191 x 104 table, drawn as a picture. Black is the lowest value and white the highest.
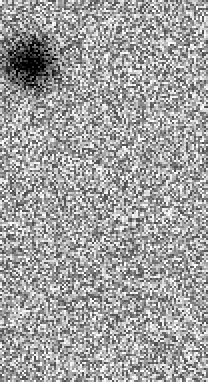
Stripes: none. Mirror symmetry: none. Slope: none. Odd rows or columns: none. Ninth with the lowest average: top left. Grain: fine. Dips: one, in the top left.
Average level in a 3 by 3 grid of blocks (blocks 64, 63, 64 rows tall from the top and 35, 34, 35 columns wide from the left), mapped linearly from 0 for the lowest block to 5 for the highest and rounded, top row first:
0 5 5 / 5 5 5 / 5 5 5
